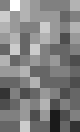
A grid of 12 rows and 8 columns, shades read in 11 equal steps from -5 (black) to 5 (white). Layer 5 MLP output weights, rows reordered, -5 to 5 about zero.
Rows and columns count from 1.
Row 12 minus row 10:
1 0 2 -1 -3 -2 -1 -2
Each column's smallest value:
-3 -1 -2 -2 -1 -4 -2 -3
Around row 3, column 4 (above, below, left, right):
1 1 0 3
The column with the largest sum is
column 2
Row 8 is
-1 -1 0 2 -1 -1 -1 -2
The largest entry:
5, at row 1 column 2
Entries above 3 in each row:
1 0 0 0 0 0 0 0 0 0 0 0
